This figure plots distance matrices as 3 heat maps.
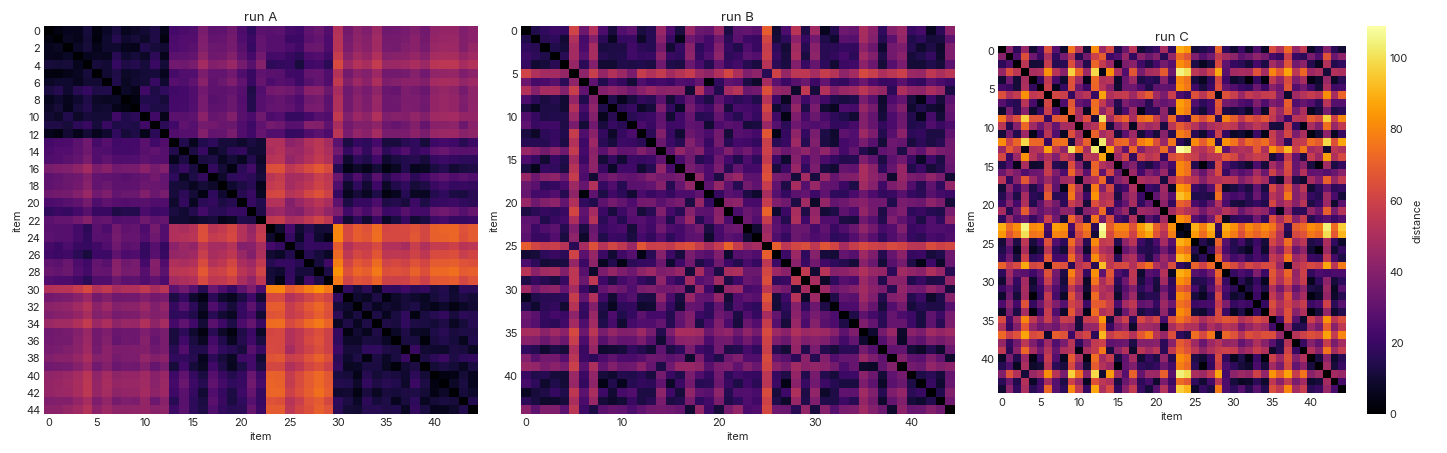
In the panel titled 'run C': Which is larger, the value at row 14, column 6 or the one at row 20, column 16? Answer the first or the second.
the first
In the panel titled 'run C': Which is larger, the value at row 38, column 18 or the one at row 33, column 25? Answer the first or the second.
the first
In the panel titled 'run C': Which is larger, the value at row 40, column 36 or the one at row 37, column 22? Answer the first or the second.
the second
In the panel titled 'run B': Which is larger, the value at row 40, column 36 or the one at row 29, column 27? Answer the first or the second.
the first
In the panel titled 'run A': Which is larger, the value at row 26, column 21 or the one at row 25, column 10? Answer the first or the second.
the first
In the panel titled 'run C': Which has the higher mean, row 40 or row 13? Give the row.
13
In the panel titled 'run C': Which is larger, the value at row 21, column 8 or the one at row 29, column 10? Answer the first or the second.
the second
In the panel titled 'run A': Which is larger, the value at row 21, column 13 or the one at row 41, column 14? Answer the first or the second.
the second
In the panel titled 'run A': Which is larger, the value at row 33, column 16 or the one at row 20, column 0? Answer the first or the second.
the second
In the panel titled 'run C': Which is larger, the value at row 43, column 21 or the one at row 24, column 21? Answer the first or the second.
the second
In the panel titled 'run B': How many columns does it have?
45
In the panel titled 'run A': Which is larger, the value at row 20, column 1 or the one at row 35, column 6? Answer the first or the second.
the second
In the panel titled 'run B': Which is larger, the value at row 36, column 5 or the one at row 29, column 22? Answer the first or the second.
the first
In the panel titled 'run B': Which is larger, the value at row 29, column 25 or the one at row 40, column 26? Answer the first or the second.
the first
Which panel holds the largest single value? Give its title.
run C
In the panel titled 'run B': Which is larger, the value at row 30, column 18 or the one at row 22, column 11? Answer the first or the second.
the first
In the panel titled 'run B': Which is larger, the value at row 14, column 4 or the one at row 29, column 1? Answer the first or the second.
the first
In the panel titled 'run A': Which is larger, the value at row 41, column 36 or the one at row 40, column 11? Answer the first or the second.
the second
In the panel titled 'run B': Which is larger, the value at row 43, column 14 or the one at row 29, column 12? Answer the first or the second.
the first
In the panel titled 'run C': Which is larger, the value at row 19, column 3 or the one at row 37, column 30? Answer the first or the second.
the second
